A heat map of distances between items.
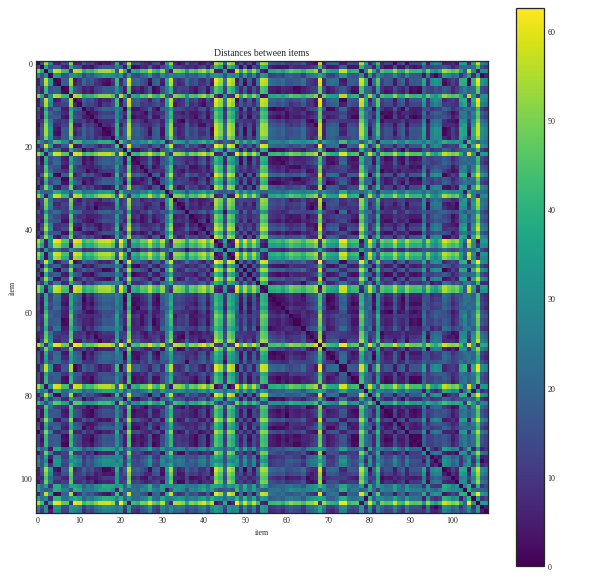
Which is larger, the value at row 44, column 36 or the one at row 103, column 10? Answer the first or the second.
the second
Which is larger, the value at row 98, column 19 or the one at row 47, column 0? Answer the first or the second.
the second
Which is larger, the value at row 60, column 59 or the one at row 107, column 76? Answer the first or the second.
the second
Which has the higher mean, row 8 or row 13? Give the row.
8
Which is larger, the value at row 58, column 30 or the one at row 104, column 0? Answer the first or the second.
the first
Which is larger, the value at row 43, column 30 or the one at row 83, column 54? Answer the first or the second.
the first
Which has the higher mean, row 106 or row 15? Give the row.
106
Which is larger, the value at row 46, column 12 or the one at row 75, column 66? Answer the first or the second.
the first
